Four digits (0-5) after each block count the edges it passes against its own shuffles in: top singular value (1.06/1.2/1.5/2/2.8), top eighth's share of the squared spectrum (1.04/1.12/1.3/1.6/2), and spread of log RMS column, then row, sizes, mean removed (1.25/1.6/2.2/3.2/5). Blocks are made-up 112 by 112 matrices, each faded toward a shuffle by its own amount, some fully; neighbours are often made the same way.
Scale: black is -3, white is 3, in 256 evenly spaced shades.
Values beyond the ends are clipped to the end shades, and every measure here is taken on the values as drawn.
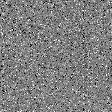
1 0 1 0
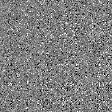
1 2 3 2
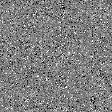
1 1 2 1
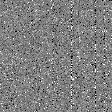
2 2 2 0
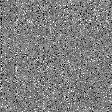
1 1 2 1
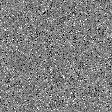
0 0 1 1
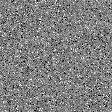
0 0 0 0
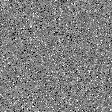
0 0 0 0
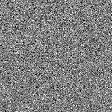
3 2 1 1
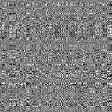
5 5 3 4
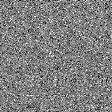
3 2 1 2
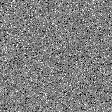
0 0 0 0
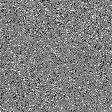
1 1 0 0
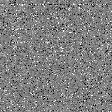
3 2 0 2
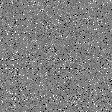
3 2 1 1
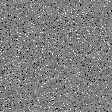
0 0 0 0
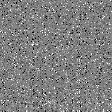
3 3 2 2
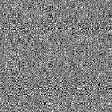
4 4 2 3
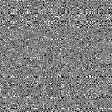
5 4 2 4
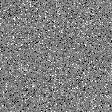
3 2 0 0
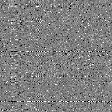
4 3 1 3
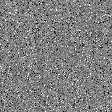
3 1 0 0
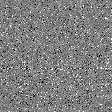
3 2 0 1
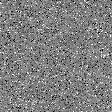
2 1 0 0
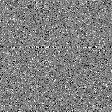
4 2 0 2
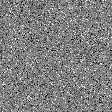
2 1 0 0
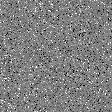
2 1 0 0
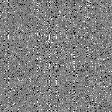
4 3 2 1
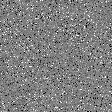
0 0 0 0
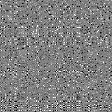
5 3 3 3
